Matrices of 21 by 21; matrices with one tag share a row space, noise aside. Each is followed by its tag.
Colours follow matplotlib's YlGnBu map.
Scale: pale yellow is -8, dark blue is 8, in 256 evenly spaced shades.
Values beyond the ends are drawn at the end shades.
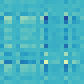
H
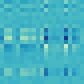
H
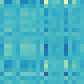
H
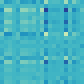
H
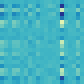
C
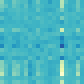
C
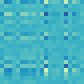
H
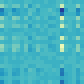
C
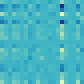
C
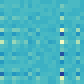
C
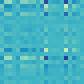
H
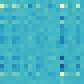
C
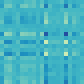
H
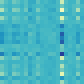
C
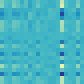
C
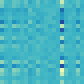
C
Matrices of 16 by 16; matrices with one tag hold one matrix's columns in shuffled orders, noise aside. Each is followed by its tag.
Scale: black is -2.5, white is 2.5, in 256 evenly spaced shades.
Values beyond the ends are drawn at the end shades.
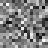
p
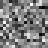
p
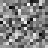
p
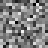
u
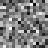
u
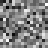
p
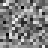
p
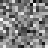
u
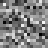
p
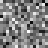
u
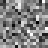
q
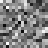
q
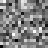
q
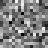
q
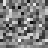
p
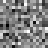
q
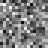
u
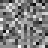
u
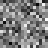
u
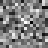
p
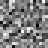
q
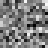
q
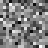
u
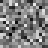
p
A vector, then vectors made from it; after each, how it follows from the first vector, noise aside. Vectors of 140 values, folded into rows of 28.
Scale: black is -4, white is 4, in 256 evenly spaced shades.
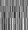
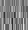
sign-scrambled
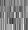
sign-scrambled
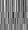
reversed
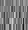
sign-scrambled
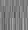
shrunk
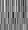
reversed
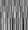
negated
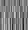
negated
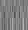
shrunk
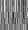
reversed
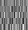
sign-scrambled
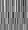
reversed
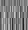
negated
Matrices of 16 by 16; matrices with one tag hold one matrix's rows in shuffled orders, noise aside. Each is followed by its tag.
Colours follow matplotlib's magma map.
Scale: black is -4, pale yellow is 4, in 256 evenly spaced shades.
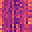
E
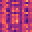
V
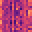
E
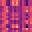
V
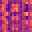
V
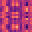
V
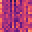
E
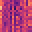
E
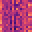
E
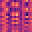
V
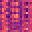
V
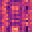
V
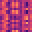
V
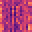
E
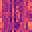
E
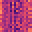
E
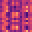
V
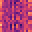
E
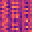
V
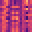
V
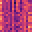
E
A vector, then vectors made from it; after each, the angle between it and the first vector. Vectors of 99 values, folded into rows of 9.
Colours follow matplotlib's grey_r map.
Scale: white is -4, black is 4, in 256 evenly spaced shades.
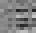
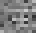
partly opposed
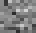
partly opposed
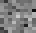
partly aligned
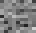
partly aligned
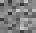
partly opposed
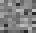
partly opposed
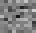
partly opposed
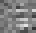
nearly opposite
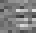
nearly opposite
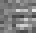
nearly opposite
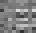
nearly opposite
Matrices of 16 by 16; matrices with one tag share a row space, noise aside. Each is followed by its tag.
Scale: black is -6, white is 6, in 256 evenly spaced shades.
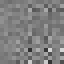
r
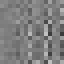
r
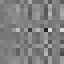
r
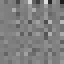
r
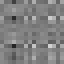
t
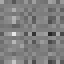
t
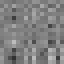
t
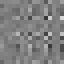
r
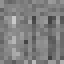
t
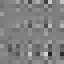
r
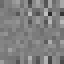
r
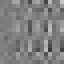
r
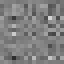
t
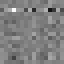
t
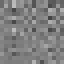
t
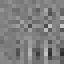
r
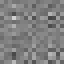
t
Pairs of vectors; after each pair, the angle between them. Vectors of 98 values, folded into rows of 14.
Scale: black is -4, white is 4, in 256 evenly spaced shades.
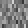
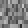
partly aligned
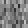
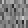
partly aligned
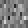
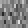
partly opposed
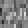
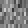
partly aligned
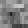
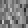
orthogonal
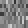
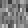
orthogonal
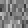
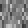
nearly parallel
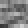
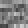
nearly parallel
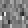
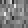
orthogonal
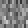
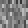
nearly parallel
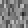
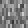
nearly opposite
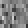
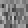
nearly parallel
